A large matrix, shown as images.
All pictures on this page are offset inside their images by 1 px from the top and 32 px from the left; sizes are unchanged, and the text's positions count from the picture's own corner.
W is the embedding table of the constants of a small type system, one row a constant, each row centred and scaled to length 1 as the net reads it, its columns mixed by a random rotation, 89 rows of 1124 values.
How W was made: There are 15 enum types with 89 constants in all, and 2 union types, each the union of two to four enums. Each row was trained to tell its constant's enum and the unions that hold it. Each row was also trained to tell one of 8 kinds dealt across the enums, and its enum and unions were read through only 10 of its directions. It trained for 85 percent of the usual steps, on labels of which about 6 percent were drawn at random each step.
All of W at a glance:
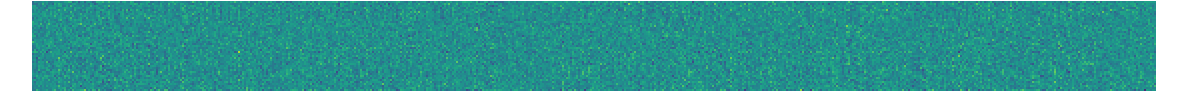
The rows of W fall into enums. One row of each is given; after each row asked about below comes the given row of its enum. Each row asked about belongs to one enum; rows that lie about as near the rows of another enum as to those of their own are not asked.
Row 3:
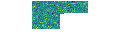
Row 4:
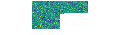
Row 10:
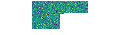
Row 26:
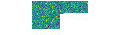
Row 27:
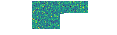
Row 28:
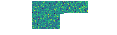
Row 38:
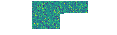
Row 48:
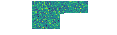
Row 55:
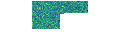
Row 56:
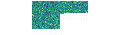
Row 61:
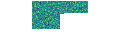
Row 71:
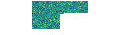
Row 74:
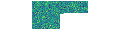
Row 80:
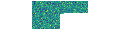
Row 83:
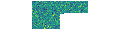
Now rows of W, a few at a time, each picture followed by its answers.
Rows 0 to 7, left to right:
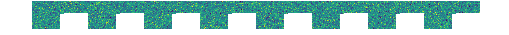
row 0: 55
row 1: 26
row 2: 71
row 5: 28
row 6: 38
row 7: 55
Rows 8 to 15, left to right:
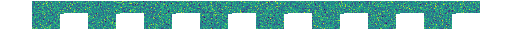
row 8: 3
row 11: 4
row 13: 83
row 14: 83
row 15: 10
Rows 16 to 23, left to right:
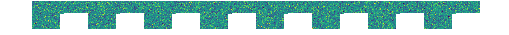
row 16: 3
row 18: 28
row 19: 38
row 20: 83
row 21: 28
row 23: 38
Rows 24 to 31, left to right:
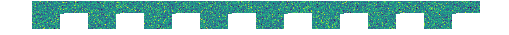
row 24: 61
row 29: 55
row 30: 74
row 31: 55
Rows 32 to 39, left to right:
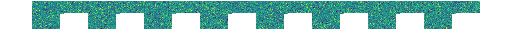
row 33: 26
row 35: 26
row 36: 27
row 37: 71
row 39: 28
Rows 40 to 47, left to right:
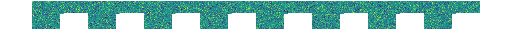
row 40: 74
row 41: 28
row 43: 74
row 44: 71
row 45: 4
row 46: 74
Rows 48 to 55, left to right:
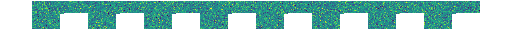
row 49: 3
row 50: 4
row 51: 38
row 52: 83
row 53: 56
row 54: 74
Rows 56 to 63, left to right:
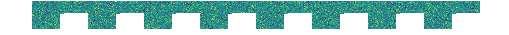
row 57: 56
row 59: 28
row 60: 27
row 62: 55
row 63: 4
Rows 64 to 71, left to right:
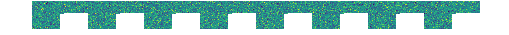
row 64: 38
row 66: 3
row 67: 71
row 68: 80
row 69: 56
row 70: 83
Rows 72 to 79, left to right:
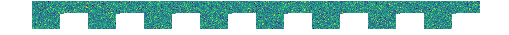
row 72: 3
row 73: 71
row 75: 74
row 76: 71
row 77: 27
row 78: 4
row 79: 48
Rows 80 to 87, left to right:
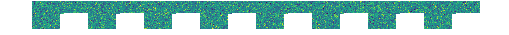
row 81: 56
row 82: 38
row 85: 27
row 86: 4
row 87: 56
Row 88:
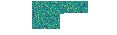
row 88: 83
